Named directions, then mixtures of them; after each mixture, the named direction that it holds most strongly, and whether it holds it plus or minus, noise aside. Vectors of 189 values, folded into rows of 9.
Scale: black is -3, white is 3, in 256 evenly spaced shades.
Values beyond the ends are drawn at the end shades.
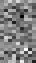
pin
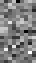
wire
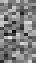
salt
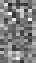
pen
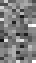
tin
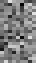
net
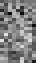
pen, minus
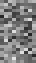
pin, plus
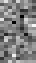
tin, plus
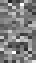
net, minus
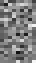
tin, plus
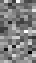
wire, minus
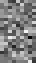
net, minus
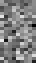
tin, minus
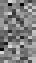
net, plus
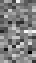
wire, minus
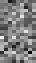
pin, minus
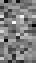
tin, minus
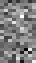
pin, minus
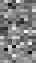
wire, minus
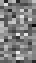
tin, minus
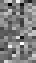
net, plus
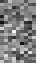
salt, minus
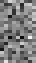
net, plus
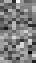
wire, minus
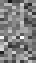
net, minus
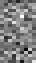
pin, minus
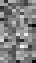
tin, minus
